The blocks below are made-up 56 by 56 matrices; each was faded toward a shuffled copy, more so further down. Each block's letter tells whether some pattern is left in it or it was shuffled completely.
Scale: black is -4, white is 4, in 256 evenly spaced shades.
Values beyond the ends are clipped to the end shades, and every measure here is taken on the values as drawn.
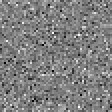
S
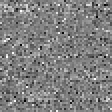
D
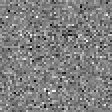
D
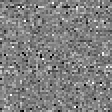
D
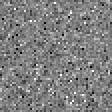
S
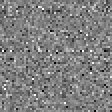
D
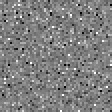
S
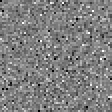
S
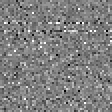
D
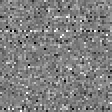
D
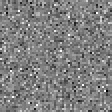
S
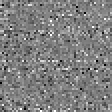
D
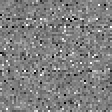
D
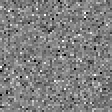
S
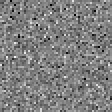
S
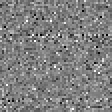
D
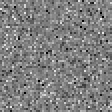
S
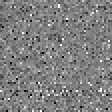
D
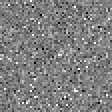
S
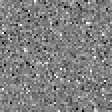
S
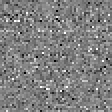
D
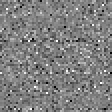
D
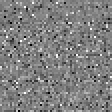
D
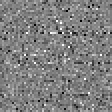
D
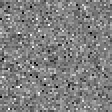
S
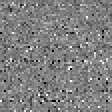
D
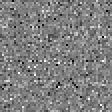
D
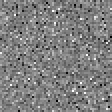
S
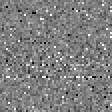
D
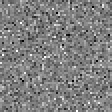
S
